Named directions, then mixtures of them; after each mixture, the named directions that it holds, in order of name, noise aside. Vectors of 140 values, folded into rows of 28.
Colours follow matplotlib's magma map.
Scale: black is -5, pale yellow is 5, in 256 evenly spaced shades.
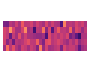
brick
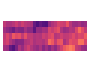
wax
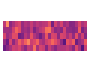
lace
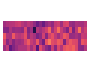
brick, lace, wax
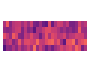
lace, wax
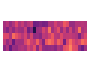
brick, lace, wax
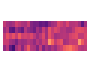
wax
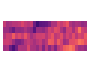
wax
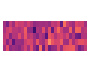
brick, wax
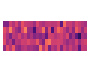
brick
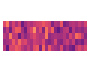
brick, lace, wax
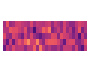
brick, lace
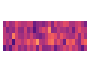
brick, lace, wax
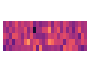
brick, lace, wax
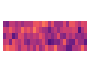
lace, wax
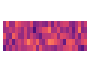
brick, lace, wax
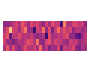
brick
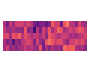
brick, wax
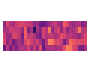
brick, lace, wax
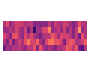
brick, lace, wax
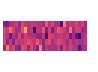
brick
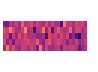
brick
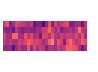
lace, wax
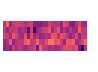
brick, lace, wax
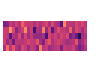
brick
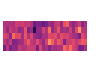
brick, lace, wax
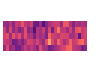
brick, wax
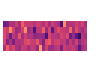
brick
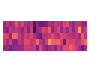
brick, lace, wax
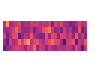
lace
